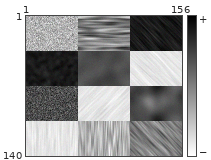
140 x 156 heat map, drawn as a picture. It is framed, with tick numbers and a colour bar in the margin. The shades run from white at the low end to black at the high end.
The table splits into 4 rows of 3 panels. Panel 1,1: low, fine-grained. Panel 1,2: middling, streaked across, strong in contrast. Panel 1,3: very high, slanting down to the right, faint in contrast. Panel 2,1: very high, blotchy, faint in contrast. Panel 2,2: high, smooth, faint in contrast. Panel 2,3: very low, slanting down to the right, faint in contrast. Panel 3,1: high, fine-grained. Panel 3,2: very low, slanting up to the right, faint in contrast. Panel 3,3: high, smooth. Panel 4,1: very low, streaked downward, faint in contrast. Panel 4,2: low, streaked downward. Panel 4,3: middling, slanting down to the right.
